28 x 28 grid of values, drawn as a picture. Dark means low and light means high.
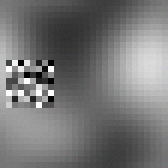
The top middle is the ninth with the lowest average. In the middle left lies a patch that is rougher than the rest. The middle left is the roughest part. There is no overall slope. The ninth with the highest average is the middle right. No regular stripes run through it.
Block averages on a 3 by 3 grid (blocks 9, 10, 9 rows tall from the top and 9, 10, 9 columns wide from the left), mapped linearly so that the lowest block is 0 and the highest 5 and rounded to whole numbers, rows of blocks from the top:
203 / 315 / 321
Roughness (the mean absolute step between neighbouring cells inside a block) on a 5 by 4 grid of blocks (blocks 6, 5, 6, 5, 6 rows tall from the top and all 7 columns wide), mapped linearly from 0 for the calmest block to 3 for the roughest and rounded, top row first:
0000
1000
3100
0000
0000
